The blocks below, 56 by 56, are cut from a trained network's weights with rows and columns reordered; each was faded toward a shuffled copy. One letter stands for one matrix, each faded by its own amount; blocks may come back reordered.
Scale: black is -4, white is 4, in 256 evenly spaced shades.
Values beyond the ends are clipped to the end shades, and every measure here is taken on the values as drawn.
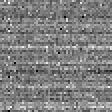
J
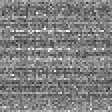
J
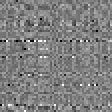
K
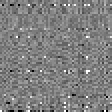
K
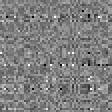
K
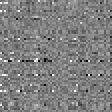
K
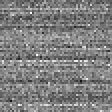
J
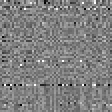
K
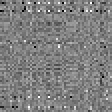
K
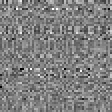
K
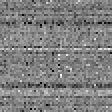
J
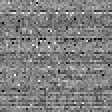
J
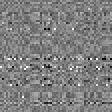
K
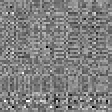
K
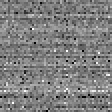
J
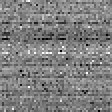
J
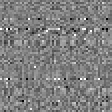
K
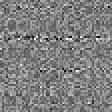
K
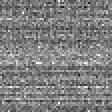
J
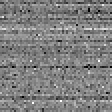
J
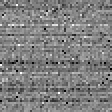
J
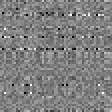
K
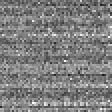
J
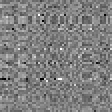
K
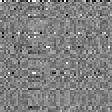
K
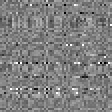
K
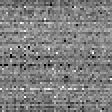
J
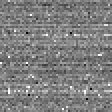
J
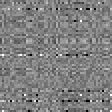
K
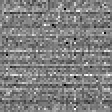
J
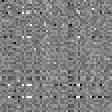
K
